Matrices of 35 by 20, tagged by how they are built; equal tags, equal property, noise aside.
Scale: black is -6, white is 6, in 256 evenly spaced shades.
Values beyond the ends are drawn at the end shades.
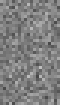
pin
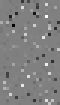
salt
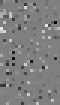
salt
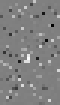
salt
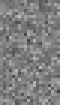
pin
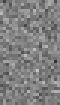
pin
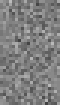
pin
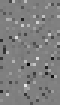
salt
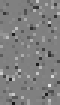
salt
